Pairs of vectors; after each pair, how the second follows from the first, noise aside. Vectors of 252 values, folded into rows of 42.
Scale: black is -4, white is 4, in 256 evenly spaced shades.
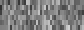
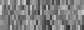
negated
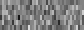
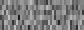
sign-scrambled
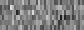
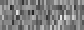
negated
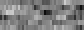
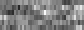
negated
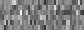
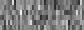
sign-scrambled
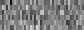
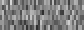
negated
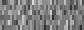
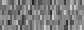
negated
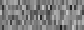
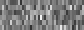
negated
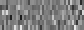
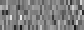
negated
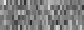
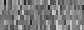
sign-scrambled
